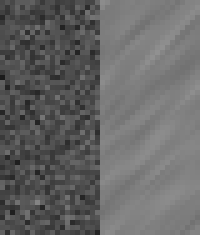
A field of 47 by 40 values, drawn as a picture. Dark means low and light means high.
It is made of 1 by 2 panels. Panel 1,1: low, fine-grained. Panel 1,2: middling, slanting up to the right, faint in contrast.
